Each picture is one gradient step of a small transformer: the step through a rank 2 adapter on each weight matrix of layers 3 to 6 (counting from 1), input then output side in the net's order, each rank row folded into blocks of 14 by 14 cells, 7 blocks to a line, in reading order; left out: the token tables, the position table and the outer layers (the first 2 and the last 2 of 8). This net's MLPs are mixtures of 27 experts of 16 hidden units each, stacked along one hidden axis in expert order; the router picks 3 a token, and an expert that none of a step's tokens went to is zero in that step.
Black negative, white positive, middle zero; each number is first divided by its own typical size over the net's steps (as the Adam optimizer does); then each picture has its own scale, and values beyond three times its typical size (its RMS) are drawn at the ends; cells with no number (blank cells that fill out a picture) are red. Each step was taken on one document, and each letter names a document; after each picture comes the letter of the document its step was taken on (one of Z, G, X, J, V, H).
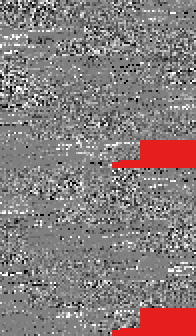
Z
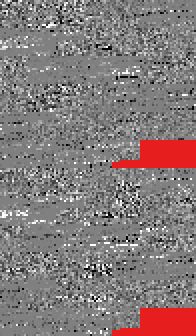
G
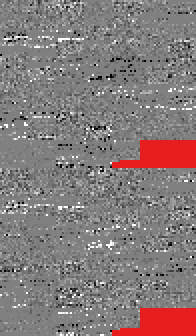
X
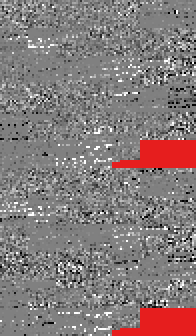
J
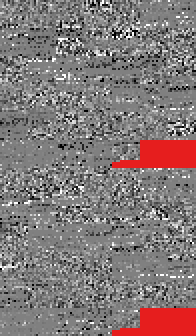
Z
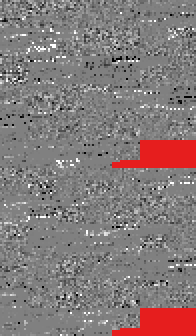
X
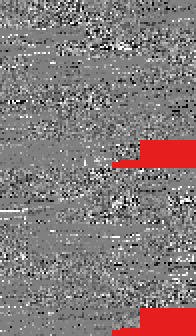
G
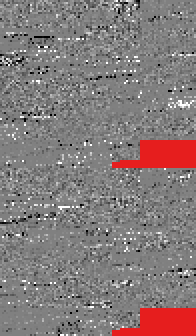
X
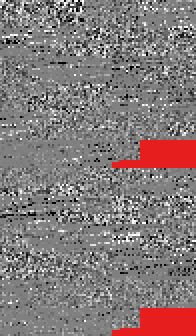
Z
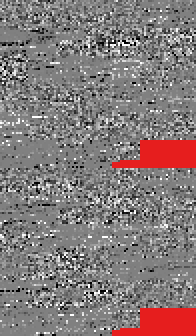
G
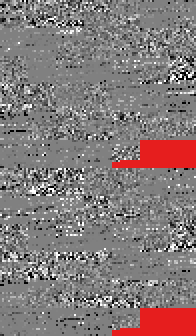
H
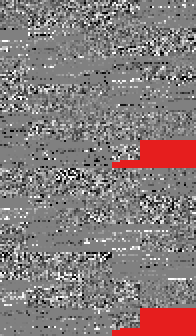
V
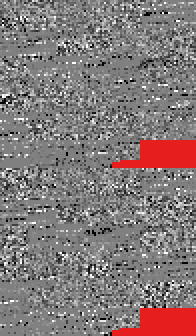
G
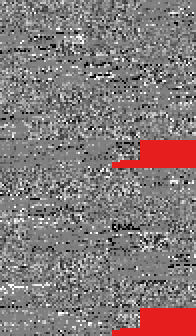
Z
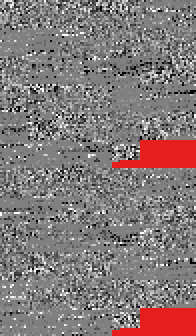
H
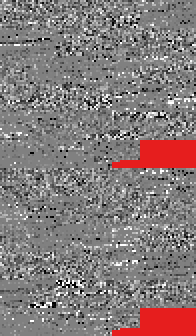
G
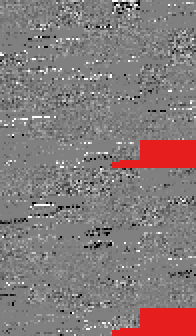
X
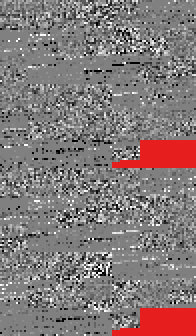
V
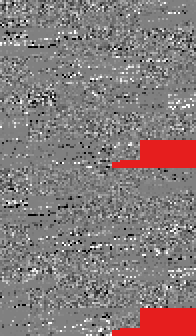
J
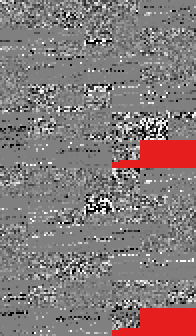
V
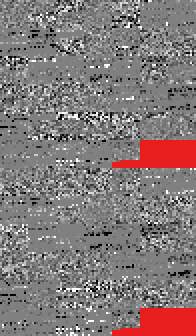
Z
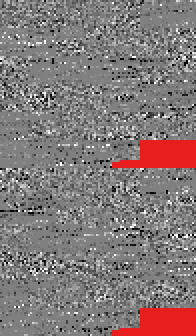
J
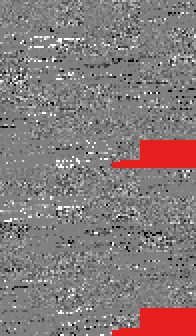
X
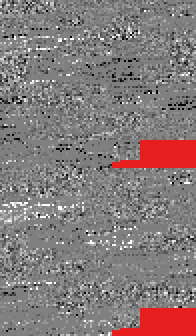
X
